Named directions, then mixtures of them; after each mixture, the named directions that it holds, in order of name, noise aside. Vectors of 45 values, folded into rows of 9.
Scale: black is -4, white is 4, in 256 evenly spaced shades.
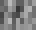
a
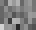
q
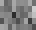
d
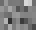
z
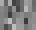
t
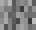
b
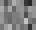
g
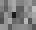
a, d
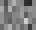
g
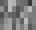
a, g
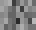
b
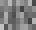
b, q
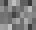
a, g, q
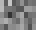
b, g, t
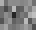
a, d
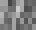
a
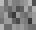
b, d, t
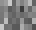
b, g, q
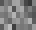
d, g, t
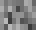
g, t, z
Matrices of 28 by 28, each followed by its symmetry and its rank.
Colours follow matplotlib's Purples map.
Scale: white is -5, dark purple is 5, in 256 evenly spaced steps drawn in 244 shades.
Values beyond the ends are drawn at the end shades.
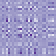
antisymmetric, rank two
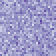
neither, full rank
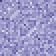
symmetric, full rank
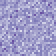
symmetric, full rank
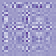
antisymmetric, rank two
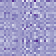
neither, rank three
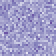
neither, full rank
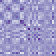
symmetric, rank three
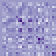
symmetric, rank three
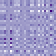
antisymmetric, rank two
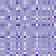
antisymmetric, rank two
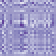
antisymmetric, rank two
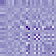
symmetric, rank three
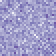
symmetric, full rank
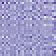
neither, rank three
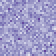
symmetric, full rank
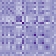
symmetric, rank three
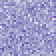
neither, full rank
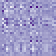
neither, rank three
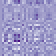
neither, rank three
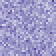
neither, full rank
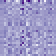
neither, rank three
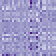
neither, rank three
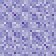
symmetric, rank three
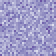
neither, full rank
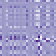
antisymmetric, rank two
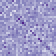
symmetric, full rank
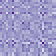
symmetric, rank three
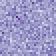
symmetric, full rank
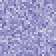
neither, full rank
